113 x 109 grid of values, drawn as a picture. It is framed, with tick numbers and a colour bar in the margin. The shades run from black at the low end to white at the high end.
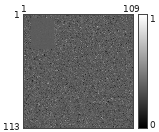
The top left is the calmest part. Neither half mirrors the other. No overall slope runs across the table. A few values lie far out on both sides of the bulk. The grain is fine, like static. No row or column stands out. In the top left lies a patch that is calmer than the rest.
